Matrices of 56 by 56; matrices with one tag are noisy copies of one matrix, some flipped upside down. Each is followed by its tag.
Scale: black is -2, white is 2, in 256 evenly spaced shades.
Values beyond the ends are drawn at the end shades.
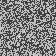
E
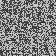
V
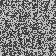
V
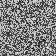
E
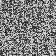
V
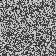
E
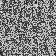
V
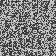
V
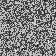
E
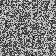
V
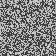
E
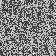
V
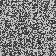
V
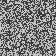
E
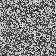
E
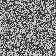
E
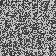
V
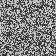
E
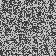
V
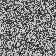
E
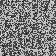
V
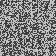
V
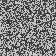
E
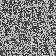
V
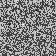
E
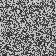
E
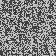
V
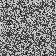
E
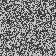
E
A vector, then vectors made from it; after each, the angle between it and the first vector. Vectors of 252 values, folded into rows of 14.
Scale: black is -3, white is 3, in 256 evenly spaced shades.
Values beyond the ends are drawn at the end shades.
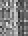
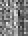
nearly parallel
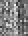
nearly parallel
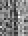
nearly opposite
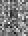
partly opposed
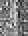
nearly parallel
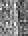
nearly parallel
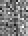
partly opposed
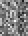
partly aligned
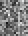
partly opposed
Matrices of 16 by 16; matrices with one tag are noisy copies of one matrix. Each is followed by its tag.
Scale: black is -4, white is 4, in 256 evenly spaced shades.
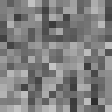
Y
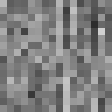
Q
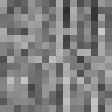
Q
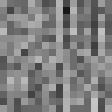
Q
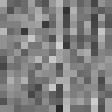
Q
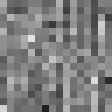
Q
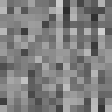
Q
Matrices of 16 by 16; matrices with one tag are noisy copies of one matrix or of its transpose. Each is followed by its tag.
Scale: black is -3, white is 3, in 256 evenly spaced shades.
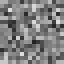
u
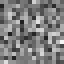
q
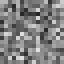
u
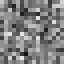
u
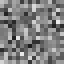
u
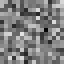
u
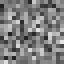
q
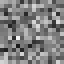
u
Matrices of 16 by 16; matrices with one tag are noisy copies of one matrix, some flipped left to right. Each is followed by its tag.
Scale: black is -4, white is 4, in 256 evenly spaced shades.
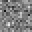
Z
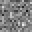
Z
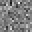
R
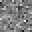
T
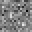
Z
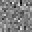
R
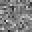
T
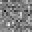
Z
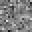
T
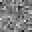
T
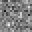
Z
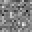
Z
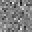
R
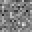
Z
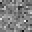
T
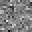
T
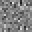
R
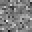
T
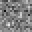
Z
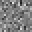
R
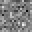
Z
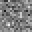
Z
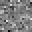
T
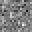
Z
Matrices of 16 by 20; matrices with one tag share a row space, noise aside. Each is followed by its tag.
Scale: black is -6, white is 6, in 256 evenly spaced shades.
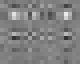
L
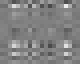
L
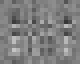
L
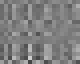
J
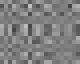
J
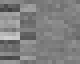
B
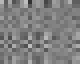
J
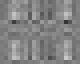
L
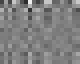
J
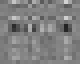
L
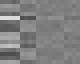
B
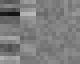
B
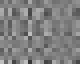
J
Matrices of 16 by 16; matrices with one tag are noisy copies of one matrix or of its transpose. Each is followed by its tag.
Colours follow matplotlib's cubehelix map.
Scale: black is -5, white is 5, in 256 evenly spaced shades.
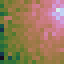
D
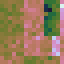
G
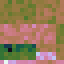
G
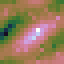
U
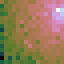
D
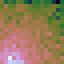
D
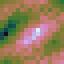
U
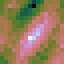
U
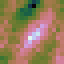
U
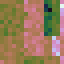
G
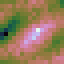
U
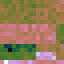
G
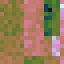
G
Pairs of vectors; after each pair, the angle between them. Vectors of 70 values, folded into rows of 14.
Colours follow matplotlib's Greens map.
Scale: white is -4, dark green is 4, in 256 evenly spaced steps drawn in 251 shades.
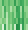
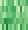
partly opposed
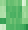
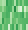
orthogonal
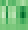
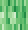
partly aligned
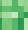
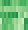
nearly opposite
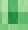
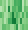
partly aligned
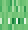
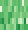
partly opposed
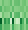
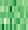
partly opposed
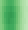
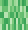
orthogonal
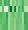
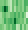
partly opposed
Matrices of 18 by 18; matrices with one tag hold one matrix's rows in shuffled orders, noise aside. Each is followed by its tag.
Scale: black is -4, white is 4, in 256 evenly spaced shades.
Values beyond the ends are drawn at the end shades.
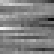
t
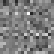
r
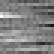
t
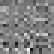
r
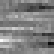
t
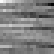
t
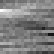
t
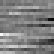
t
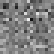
r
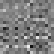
r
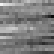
t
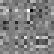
r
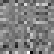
r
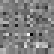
r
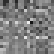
r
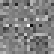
r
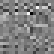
r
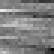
t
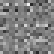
r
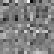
r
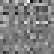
r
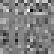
r
